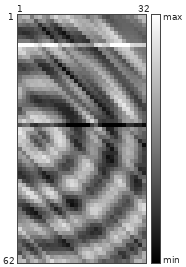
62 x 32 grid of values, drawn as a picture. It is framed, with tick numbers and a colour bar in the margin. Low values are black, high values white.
Ninth with the lowest average: middle right. Odd lines: rows 8 and 28. Average level on the scale: 50%. Rings: centred on the middle left.
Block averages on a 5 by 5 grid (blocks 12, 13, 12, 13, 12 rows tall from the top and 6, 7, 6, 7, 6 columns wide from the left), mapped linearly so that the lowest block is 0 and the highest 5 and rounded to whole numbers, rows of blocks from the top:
3 3 3 4 4
2 1 2 2 3
5 4 1 0 3
2 2 3 3 2
3 3 3 3 3
